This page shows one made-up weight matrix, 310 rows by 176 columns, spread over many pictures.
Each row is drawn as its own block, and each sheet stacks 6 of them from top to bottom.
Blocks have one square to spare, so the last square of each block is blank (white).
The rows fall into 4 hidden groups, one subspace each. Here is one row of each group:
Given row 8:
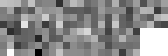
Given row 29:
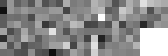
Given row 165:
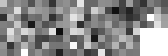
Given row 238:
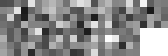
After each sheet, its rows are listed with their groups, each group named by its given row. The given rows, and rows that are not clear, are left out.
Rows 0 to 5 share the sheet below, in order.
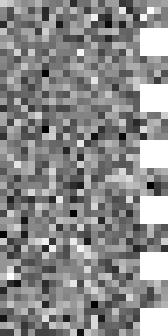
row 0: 238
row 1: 8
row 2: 238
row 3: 165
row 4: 8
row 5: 29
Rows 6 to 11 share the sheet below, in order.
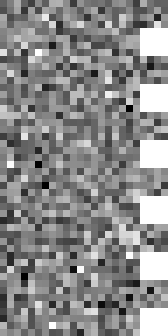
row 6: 8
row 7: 238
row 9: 8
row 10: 165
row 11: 29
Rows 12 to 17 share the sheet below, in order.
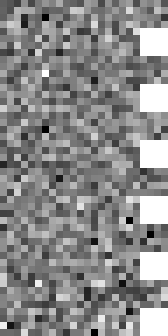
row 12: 8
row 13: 8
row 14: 8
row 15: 238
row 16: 238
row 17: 165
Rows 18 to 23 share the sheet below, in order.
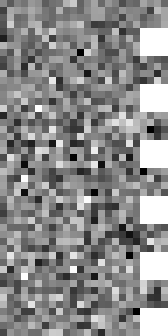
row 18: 29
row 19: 8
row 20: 165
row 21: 238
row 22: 165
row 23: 165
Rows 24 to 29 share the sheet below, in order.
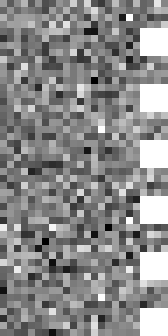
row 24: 29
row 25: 238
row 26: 29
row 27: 238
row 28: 29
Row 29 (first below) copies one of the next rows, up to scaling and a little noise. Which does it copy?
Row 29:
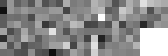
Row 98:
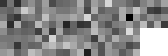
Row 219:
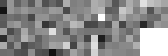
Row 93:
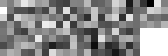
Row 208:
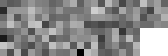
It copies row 219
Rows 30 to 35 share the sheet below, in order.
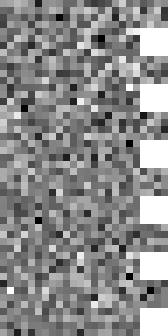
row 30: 165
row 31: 165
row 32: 29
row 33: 8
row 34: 238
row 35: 238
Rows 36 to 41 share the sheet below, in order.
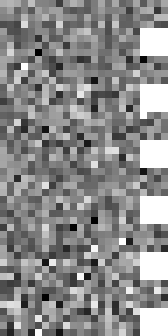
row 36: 8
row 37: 238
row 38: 238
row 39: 238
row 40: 29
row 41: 8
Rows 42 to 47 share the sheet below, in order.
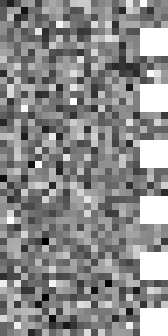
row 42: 238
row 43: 165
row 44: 8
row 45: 8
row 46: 8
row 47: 29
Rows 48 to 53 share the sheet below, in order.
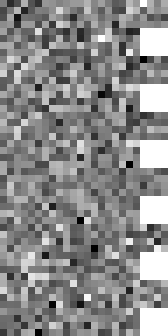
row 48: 238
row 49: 238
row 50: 238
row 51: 29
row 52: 8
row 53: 8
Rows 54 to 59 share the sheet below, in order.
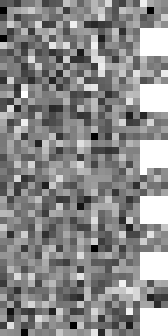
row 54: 29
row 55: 29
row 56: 238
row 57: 238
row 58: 238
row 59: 165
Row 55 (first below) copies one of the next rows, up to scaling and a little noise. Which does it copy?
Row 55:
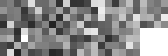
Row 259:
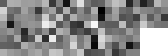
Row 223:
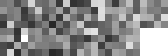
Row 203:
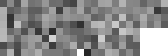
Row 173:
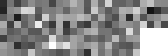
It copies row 223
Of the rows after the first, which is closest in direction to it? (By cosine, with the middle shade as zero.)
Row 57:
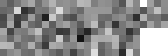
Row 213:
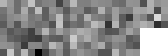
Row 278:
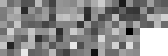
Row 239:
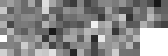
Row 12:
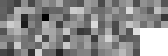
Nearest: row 12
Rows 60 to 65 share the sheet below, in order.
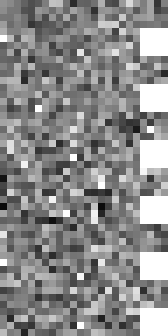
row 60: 29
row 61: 8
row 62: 165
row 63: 29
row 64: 29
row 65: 165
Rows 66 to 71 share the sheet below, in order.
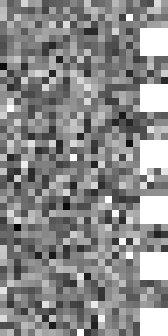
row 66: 29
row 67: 8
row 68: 165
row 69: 238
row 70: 29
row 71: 29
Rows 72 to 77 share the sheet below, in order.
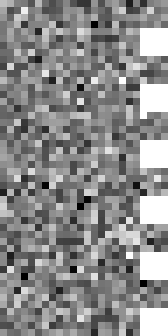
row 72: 238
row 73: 238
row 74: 238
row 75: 238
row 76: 165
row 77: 238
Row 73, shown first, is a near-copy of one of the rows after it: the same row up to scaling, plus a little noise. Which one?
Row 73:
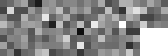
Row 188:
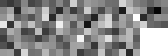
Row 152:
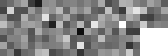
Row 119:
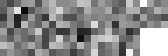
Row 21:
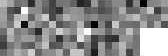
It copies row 152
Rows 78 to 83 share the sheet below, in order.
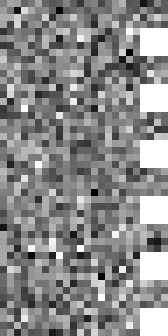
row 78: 238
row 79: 165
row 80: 8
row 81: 238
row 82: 165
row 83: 29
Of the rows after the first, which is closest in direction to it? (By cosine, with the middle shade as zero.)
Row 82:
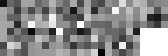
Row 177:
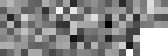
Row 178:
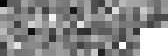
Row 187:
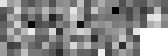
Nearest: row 178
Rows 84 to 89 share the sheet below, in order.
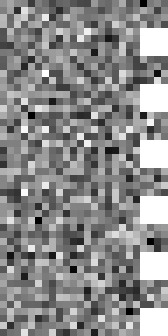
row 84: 238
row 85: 8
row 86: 238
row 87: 8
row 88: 165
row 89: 165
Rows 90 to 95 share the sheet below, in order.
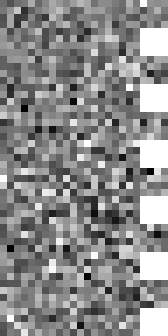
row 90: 238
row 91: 165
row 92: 165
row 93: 29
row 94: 29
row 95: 165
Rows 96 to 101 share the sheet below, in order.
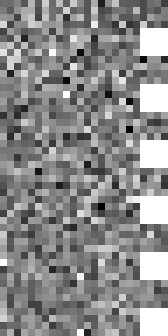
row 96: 29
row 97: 238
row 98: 29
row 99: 165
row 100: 29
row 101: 29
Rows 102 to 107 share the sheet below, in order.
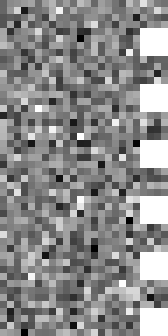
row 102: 238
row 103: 8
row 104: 165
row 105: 238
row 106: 8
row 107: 165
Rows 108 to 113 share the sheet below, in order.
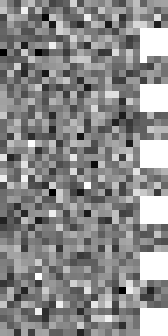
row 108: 8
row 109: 238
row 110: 165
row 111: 8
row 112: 8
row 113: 238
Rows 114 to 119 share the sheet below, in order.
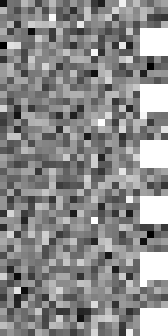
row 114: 165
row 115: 238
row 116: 29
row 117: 165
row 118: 238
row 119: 238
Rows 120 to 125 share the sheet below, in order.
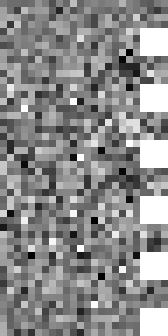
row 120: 238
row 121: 165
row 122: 165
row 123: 165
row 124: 165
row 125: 238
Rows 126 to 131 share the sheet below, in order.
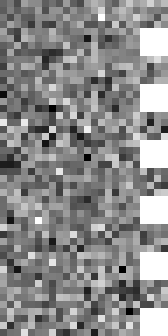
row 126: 29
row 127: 29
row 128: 8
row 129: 8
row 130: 165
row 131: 165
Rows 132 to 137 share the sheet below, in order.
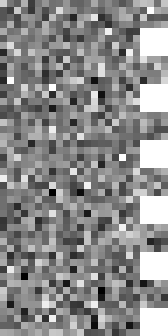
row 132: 238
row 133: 29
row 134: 165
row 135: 8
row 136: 165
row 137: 29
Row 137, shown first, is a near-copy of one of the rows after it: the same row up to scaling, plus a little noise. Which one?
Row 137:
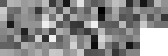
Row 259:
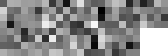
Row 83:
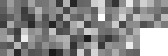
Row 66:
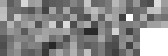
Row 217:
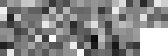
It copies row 259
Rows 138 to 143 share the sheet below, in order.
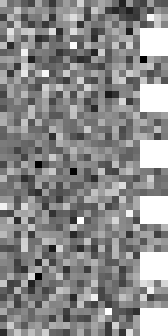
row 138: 165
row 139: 238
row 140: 8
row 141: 29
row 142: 8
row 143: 238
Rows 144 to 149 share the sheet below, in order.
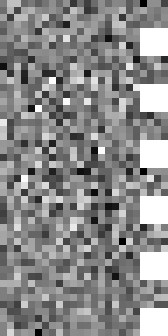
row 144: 238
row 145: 8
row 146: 29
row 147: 238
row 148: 29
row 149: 8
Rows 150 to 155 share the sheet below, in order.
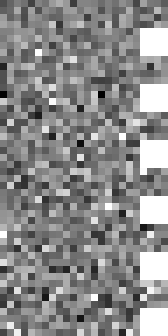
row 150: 8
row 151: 29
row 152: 238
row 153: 238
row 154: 29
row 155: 238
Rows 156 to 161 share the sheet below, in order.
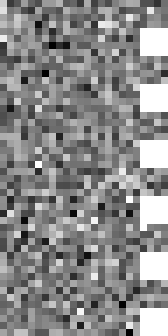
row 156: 29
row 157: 8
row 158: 8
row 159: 165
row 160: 238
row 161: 238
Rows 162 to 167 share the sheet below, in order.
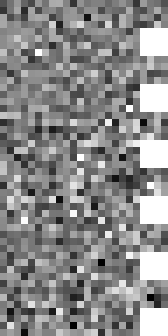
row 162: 8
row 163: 238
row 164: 165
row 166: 165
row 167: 165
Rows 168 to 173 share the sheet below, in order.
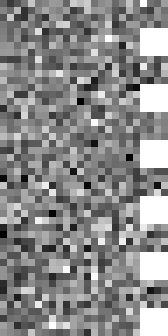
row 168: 238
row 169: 165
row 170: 29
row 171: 8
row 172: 29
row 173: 29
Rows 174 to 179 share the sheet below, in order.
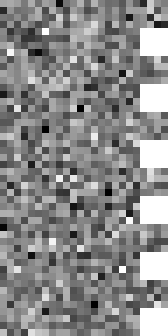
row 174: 8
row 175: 29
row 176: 8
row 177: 238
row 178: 165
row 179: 8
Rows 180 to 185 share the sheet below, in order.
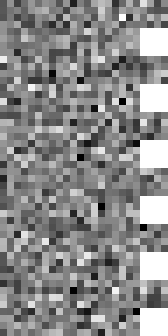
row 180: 29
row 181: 165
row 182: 165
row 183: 29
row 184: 238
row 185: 165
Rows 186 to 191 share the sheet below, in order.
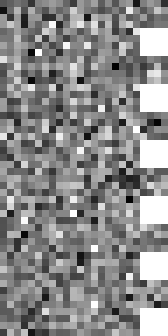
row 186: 8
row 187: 165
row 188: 238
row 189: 165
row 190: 238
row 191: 8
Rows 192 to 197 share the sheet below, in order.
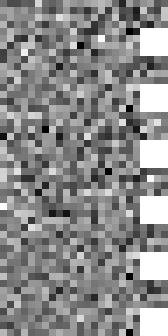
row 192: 165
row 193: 238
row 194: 238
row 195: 29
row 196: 238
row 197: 238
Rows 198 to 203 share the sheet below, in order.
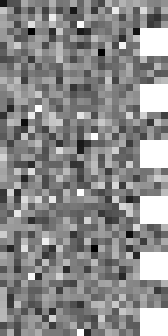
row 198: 165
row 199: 8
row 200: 238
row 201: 29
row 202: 8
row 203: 29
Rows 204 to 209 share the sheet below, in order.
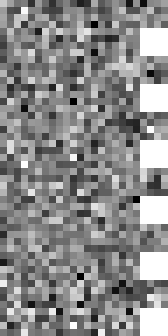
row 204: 238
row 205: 165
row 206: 165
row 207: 165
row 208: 29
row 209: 165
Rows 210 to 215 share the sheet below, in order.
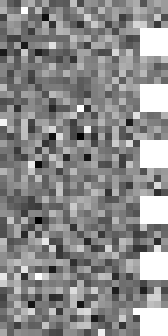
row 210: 8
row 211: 29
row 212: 8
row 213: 8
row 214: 8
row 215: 165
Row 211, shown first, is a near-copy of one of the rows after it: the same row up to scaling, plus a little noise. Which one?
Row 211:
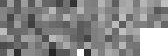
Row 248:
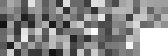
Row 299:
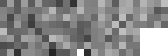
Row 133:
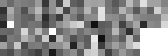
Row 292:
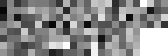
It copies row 299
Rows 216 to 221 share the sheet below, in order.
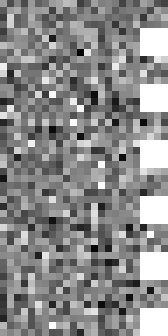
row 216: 29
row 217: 29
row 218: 165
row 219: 29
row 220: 238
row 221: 29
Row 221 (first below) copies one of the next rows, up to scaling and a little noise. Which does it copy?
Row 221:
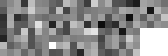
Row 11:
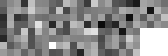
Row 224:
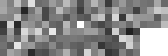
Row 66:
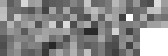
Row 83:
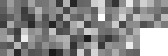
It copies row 11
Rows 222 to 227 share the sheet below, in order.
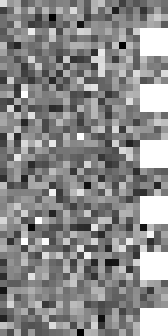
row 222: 165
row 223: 29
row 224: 29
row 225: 8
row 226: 238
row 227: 29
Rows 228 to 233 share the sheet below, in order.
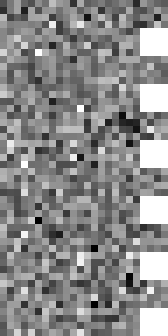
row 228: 8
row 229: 29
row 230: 165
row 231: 8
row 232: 238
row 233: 238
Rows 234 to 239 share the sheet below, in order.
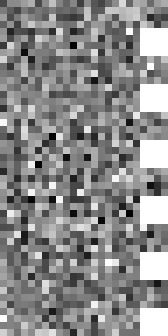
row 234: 165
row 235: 238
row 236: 8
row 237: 165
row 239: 29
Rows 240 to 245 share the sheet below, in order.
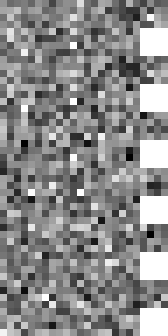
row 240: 165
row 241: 165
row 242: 29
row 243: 165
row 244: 238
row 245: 8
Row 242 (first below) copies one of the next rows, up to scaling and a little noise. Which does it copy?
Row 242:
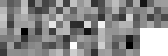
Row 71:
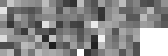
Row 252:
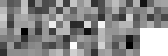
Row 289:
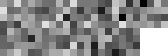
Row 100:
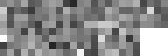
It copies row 252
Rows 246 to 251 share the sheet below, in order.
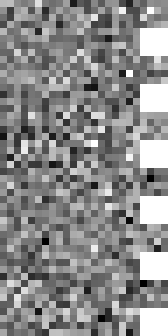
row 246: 238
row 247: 29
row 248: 29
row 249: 238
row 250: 8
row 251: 238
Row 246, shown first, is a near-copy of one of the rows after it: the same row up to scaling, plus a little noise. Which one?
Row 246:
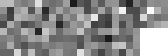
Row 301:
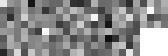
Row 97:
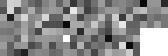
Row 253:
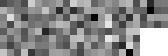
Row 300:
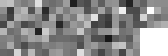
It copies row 300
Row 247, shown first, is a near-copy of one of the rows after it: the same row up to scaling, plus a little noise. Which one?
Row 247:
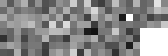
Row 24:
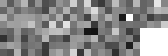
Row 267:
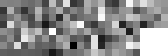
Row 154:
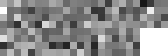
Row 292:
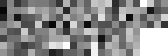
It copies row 24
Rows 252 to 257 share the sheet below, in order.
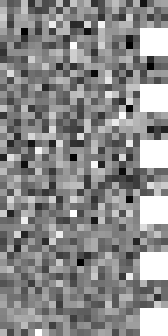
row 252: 29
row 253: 238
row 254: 165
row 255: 165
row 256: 238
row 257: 8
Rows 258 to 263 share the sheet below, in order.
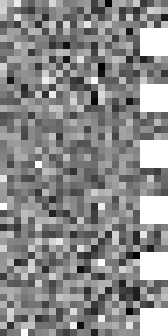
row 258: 29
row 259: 29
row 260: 8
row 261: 29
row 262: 165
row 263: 165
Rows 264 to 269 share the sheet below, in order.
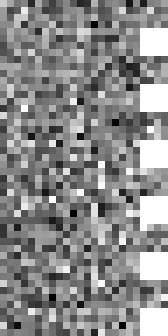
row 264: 238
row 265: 165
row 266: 165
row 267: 29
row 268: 29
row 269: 165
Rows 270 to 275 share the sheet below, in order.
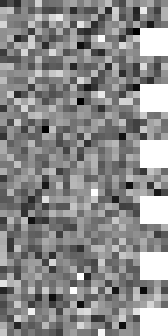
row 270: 165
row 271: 165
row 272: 238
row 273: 8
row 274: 29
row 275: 165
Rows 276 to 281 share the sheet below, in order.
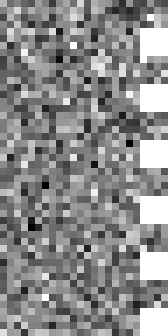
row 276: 165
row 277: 29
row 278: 165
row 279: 8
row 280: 238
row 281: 8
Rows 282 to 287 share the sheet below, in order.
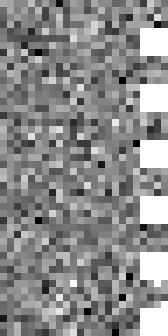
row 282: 8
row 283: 238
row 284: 165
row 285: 8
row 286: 238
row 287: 29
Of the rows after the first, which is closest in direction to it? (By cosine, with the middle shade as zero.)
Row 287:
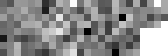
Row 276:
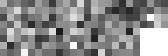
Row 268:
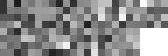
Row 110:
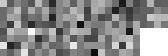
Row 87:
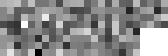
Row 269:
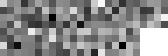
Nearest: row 87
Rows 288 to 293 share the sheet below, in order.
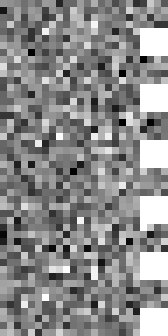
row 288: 8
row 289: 29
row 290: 238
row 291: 29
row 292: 29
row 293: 8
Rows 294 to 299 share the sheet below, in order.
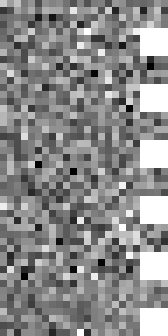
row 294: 165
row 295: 238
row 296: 8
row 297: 29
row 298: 165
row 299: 29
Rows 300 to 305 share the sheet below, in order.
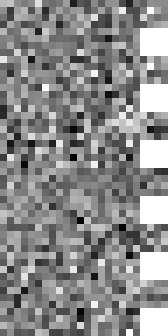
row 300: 238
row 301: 238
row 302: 165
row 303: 29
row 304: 165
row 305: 238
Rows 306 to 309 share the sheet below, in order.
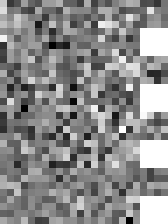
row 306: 29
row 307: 165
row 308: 29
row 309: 238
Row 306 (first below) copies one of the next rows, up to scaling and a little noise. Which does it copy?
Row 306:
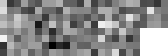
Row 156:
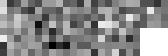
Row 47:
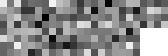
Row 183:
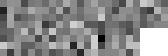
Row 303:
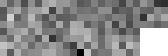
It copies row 156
